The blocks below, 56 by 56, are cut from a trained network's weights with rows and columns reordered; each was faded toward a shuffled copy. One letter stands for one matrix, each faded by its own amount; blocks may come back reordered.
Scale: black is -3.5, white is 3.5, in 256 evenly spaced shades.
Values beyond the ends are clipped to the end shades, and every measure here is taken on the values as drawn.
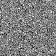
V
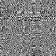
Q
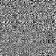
Q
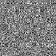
Q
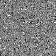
V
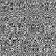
Q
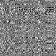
Q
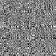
Q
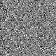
V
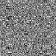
Q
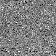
V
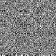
Q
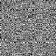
Q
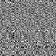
Q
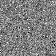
V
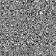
Q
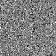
V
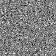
V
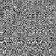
Q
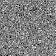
V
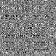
Q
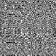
Q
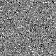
V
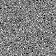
V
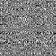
Q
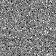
V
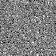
V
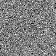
V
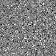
V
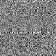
Q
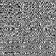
Q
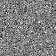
V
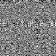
Q
